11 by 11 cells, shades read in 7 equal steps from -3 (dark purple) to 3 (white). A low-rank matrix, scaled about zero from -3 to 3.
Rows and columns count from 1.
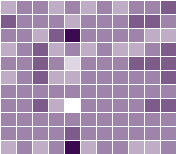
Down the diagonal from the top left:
1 0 1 1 2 0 0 0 0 0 0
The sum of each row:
3 -2 -1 3 -2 1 0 1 0 -1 2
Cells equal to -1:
17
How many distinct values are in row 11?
3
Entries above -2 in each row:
11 11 10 11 11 11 11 11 11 11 10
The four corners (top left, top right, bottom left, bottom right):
1 -1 1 0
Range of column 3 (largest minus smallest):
2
